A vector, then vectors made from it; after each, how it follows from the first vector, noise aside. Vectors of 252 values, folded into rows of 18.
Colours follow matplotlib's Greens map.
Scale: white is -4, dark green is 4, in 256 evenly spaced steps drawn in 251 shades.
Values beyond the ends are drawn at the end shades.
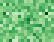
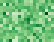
copied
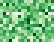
scaled up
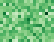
copied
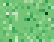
partly zeroed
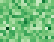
reversed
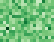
reversed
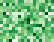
scaled up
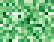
scaled up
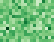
reversed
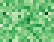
copied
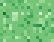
partly zeroed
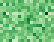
copied
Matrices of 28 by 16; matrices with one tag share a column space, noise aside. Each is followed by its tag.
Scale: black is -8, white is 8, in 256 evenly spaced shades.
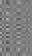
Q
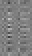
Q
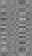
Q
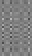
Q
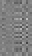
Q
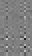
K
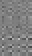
K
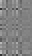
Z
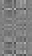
Z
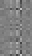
Z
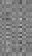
Q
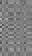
Q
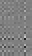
K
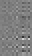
K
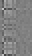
Z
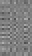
Q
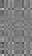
Z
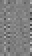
Q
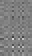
K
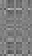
Z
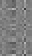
Z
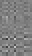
K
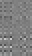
K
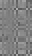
Z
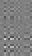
K
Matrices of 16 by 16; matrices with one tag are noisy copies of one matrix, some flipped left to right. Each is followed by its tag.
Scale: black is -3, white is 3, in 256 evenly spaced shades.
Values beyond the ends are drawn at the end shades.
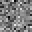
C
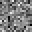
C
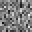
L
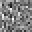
L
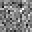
L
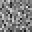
L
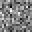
L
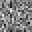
L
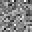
C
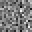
L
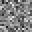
C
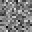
C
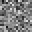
C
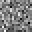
L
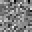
C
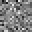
C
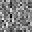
L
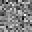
C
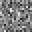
L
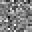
C
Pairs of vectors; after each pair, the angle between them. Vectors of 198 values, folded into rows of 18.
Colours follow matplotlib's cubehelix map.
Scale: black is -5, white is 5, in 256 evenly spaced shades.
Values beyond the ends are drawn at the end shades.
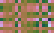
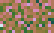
partly aligned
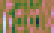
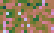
partly aligned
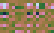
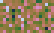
orthogonal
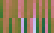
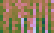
nearly parallel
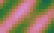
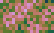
partly aligned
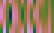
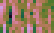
nearly parallel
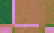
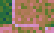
nearly parallel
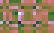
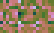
nearly opposite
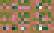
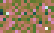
orthogonal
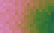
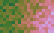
nearly opposite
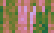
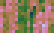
nearly opposite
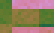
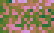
partly aligned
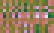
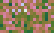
partly opposed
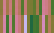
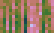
nearly opposite
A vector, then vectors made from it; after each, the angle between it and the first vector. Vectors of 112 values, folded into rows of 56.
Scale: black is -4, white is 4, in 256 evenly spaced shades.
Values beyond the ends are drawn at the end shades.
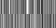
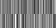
orthogonal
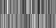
partly aligned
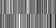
partly aligned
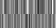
partly aligned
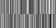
partly aligned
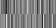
partly aligned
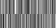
partly opposed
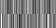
orthogonal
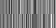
partly opposed
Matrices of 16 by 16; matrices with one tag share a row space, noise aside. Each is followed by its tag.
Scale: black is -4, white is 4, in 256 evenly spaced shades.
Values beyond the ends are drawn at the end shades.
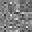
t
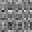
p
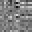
t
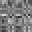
p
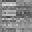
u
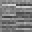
u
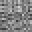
p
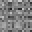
p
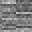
u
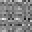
p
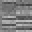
u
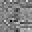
t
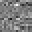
t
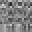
p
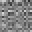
p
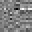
t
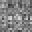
p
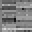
u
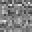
p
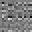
p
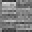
u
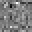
t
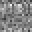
p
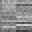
u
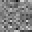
t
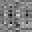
t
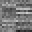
u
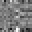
t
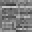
u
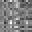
t
